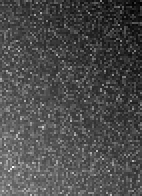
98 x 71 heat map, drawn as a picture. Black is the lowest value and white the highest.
The ninth with the highest average is the bottom left. There are no regular stripes. Fine speckle covers the field. The top right is the ninth with the lowest average. On average the colour sits 30% of the way up the scale. Values rise toward the bottom left.
